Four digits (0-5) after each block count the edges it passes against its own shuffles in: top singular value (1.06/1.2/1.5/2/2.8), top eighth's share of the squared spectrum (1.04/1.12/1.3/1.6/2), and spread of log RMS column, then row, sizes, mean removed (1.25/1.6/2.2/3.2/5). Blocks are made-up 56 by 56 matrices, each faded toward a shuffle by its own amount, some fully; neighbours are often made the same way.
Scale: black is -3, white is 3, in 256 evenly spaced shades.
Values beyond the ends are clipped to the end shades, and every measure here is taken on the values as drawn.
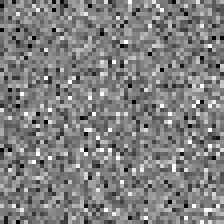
0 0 0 0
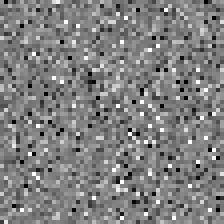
0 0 0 0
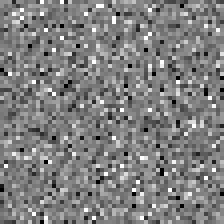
0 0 0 0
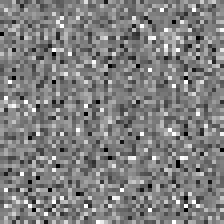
3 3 1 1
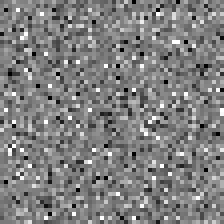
1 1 0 0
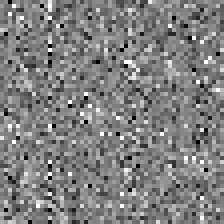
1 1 2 0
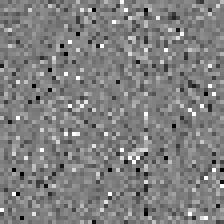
1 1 0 0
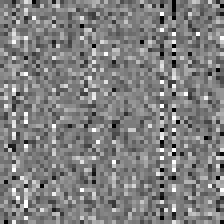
2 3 3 0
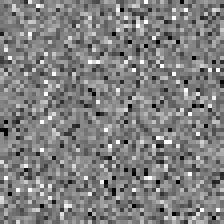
0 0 0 0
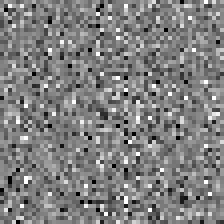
1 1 2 0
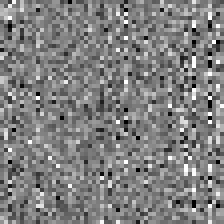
2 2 3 0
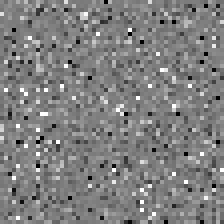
1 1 0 0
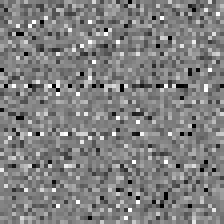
2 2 0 2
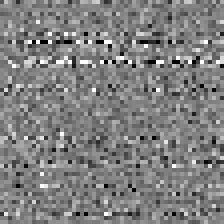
2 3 0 3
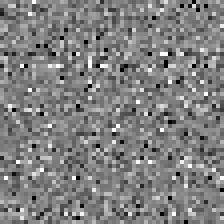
1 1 0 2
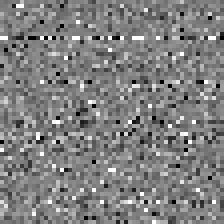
2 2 0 2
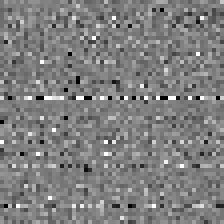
3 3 0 3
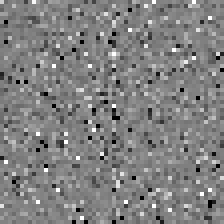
2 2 0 0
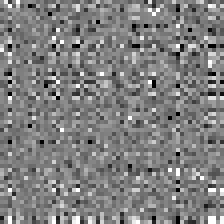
4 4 3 3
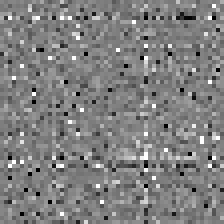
4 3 1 1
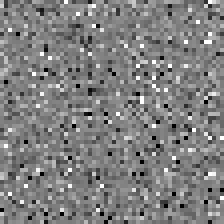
2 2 1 0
